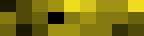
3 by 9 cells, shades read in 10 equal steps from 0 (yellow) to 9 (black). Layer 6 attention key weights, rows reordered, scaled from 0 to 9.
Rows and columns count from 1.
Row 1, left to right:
8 6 4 3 0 1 3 3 0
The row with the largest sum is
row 3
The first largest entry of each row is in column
1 4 2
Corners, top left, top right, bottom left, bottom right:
8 0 5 6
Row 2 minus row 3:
-1 -2 -1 6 1 -1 0 -3 -1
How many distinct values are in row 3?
6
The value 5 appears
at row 2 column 3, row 2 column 9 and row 3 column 1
